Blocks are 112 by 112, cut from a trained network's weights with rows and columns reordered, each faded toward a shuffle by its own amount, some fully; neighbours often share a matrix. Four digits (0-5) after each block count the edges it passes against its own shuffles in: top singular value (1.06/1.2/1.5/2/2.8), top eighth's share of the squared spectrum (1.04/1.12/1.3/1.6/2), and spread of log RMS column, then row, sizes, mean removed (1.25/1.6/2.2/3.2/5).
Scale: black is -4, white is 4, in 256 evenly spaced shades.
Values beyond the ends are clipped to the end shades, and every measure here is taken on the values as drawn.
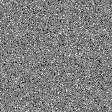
0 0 0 0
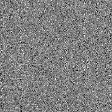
3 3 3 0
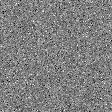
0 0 0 0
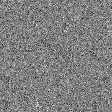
0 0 0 0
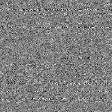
3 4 1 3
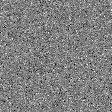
0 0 0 0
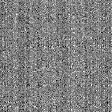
4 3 1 3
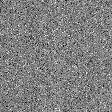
1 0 0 0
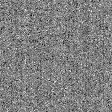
2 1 0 1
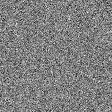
2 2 1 0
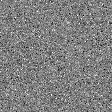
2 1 0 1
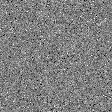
0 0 0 0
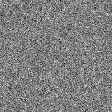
3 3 1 0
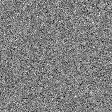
1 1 0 0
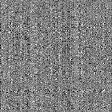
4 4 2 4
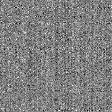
3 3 1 3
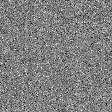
0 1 0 0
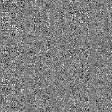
3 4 4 2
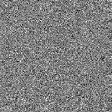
3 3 2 2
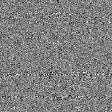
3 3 0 3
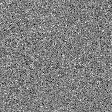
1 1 0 1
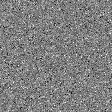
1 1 0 0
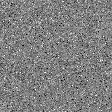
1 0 0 0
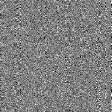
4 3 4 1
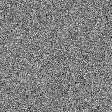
2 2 0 0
